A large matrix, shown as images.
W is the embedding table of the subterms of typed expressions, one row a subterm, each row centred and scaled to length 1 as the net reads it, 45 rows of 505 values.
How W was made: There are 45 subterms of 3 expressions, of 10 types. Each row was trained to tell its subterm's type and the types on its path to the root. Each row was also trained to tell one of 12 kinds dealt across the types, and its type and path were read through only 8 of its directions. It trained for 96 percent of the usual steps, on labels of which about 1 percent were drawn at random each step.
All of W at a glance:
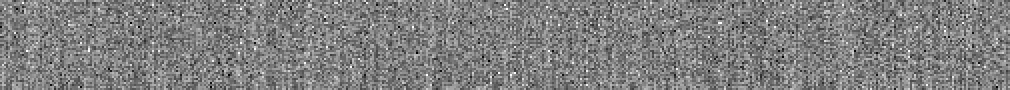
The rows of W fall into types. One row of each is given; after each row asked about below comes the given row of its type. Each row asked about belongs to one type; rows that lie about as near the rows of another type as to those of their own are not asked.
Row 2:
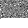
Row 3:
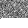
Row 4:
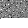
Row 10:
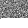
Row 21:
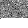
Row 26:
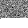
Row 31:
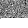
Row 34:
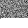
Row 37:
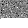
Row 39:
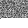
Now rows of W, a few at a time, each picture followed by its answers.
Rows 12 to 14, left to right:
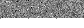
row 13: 34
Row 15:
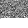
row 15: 31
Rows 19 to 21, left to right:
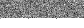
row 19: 31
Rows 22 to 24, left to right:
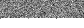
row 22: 26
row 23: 31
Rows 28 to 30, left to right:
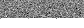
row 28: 26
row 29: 10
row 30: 26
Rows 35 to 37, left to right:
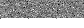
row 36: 10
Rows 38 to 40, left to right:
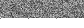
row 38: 10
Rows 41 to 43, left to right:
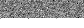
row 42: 39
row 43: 3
